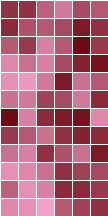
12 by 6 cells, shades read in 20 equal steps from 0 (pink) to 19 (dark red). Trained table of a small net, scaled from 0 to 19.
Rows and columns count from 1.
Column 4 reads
5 11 9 11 17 11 17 14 10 14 15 9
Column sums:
100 73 87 143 153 151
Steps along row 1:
same down down up down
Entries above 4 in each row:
6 6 5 4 4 6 4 6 5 4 4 3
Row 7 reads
19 4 15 17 18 3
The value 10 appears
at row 2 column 2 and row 9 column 4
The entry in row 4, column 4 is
11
